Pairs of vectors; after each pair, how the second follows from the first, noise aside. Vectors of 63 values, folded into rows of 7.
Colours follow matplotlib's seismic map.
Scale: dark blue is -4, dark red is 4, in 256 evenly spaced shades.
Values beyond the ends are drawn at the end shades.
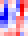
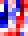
scaled up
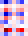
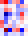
sign-scrambled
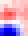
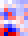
sign-scrambled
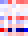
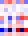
sign-scrambled
